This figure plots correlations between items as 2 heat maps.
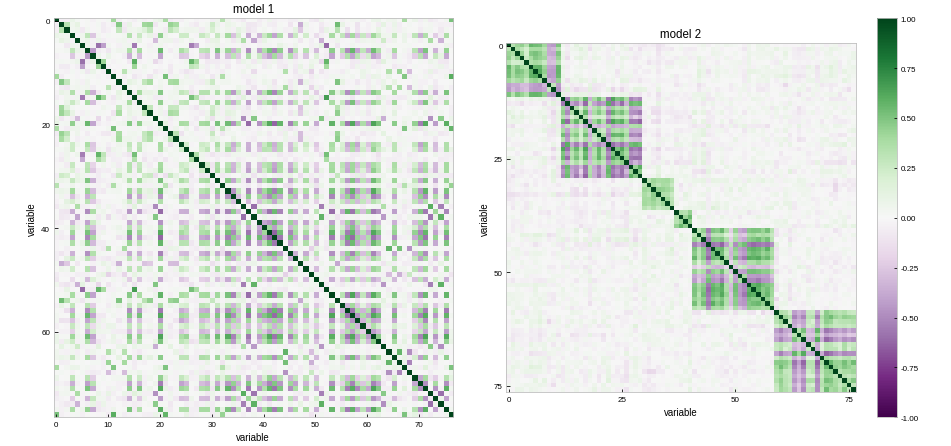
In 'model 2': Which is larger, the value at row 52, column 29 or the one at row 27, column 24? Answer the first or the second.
the first
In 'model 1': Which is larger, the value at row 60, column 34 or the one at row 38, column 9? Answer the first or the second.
the first
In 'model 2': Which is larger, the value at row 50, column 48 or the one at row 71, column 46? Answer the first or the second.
the first
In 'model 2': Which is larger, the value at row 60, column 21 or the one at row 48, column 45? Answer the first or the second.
the second
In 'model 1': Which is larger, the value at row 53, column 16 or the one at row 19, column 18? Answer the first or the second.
the first
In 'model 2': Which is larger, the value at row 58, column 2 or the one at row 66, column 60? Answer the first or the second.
the second
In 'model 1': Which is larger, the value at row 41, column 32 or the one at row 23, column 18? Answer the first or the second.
the second
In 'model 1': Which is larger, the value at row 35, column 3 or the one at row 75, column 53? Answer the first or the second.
the second
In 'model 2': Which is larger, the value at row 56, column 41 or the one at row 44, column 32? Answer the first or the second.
the first
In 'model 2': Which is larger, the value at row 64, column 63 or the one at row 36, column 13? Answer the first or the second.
the first
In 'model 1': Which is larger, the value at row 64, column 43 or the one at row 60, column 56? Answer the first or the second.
the second
